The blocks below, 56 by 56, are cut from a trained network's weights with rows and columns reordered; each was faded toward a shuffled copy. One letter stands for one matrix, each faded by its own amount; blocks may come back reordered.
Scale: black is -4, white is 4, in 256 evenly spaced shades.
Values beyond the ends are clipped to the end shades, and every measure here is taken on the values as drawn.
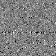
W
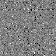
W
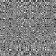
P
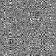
P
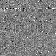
W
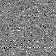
W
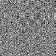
P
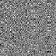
P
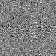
W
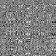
P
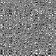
P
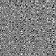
P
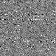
W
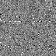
W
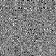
W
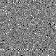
W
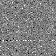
W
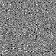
W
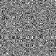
P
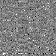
W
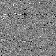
W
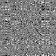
P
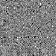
W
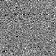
W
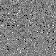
W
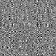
P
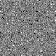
W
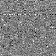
W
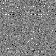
W
